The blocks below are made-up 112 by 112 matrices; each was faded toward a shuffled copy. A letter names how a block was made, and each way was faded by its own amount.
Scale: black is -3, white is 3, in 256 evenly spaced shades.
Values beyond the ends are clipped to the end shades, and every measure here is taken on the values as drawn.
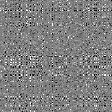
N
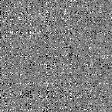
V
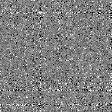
V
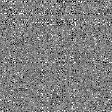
V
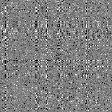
N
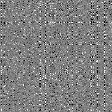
N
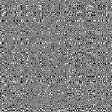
N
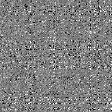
V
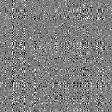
N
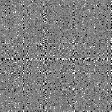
N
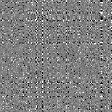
N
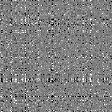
N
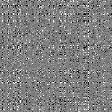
N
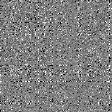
V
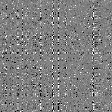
N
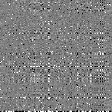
N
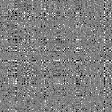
N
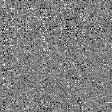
V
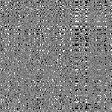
N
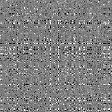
N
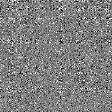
V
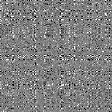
N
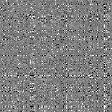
N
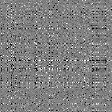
N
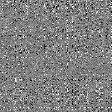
V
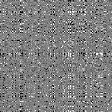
N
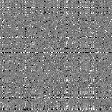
N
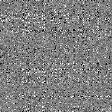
V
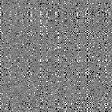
N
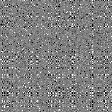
N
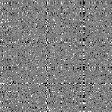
N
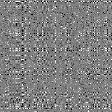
N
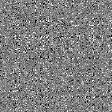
V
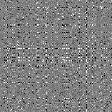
N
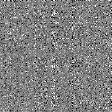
V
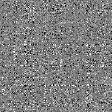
V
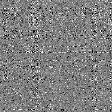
V
